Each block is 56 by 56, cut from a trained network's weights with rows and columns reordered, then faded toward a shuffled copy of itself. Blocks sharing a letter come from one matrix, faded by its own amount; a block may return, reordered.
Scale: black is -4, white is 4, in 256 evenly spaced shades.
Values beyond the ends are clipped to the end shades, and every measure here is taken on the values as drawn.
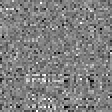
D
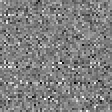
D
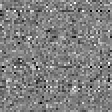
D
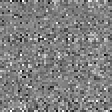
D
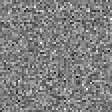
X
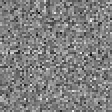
X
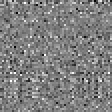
D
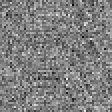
X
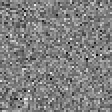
X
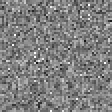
X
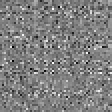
D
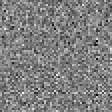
X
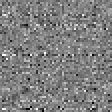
D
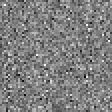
X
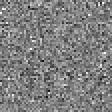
X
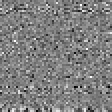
D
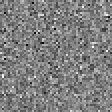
X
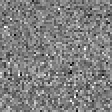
X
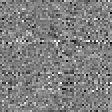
D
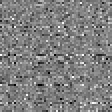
D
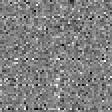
D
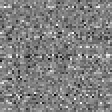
D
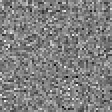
X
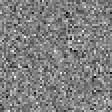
X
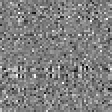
D
